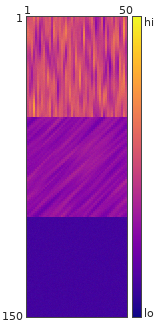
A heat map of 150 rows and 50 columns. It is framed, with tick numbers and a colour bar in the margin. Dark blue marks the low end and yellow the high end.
The table splits into 3 rows of 1 panel. Panel 1,1: middling, streaked downward. Panel 2,1: low, slanting up to the right, faint in contrast. Panel 3,1: very low, flat.
